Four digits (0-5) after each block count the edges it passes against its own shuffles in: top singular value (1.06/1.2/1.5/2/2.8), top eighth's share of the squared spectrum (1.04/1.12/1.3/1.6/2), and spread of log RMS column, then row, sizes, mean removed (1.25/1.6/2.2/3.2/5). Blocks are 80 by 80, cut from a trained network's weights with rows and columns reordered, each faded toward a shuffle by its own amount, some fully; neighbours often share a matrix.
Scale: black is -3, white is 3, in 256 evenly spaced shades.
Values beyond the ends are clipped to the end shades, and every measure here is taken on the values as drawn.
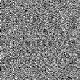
4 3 1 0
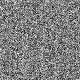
2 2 0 0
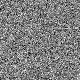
0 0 0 0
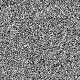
0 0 0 0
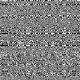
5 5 0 4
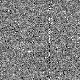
3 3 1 0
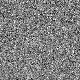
1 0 0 0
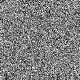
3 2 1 0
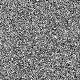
1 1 0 0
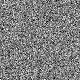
2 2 0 0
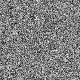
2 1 0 0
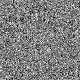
2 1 0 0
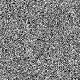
3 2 0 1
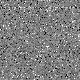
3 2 0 1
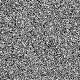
0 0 0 0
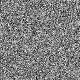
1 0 0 0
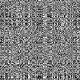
4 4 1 3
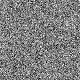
0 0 0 0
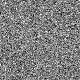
1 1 0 0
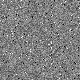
1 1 0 0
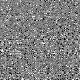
3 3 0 2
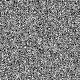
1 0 0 0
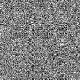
4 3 1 1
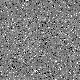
2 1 0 0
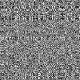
4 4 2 3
